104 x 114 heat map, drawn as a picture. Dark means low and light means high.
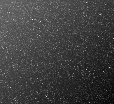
Stripes: none. Ninth with the lowest average: bottom right. Ninth with the highest average: top left. Slope: up to the top left.
